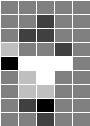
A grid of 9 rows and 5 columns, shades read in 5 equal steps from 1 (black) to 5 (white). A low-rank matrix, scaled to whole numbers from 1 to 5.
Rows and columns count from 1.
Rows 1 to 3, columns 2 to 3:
3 3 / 3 2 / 2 2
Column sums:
26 29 27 28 27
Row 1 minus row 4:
-1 0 0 1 0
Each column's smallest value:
1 2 1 2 3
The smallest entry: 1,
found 2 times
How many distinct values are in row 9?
2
